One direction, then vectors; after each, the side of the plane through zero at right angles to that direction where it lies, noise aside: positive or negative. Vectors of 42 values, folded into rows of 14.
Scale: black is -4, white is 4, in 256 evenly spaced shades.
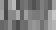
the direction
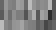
negative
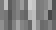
negative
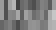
positive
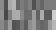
positive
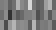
negative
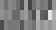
positive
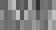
positive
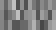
positive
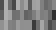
negative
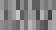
positive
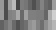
positive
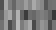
negative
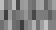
positive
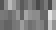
positive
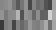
positive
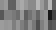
negative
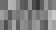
positive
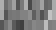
positive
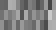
positive
